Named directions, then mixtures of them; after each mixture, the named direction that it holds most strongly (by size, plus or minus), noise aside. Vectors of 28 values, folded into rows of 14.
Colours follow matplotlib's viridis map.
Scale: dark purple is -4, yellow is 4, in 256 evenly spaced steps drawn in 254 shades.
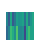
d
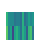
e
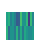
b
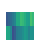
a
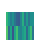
e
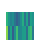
e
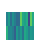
b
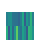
e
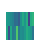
b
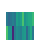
a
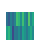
a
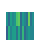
b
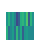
b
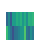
a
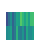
a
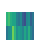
a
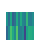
d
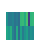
b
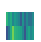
a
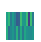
b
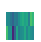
a
